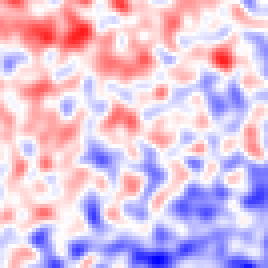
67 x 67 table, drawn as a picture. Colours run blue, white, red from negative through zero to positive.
The values follow a bell shape. There are no lone odd cells. The texture is blotchy. The ninth with the highest average is the top left. There are no regular stripes. There is an overall slope up to the top left.
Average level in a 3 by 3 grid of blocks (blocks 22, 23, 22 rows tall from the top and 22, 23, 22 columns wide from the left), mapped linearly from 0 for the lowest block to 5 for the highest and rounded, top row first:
5 4 3 / 4 3 2 / 3 1 0
